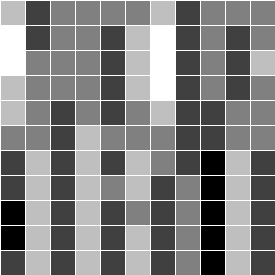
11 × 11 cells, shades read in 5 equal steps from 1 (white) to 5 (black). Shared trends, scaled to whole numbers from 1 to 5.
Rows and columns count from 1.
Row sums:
33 32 30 32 35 35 36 35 38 37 36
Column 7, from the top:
2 1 1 1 2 3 3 4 4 4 4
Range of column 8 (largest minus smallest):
1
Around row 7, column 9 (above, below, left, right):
4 5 4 2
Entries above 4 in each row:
0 0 0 0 0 0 1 1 2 2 1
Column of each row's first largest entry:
2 2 5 5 3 3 9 9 1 1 9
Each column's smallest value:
1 2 3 2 3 2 1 3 3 2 2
